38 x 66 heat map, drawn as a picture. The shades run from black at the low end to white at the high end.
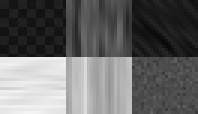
It is made of 2 by 3 panels. Panel 1,1: very low, checkered, faint in contrast. Panel 1,2: low, streaked downward. Panel 1,3: very low, slanting down to the right, faint in contrast. Panel 2,1: very high, streaked across, faint in contrast. Panel 2,2: high, streaked downward. Panel 2,3: low, fine-grained, faint in contrast.
